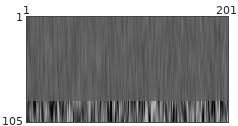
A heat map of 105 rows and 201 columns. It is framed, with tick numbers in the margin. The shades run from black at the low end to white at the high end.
Mirror symmetry: none. Histogram: heavy tails on both sides. Slope: none. Grain: streaks running down. Seam: horizontal, 80% of the way down, the top part calmer.
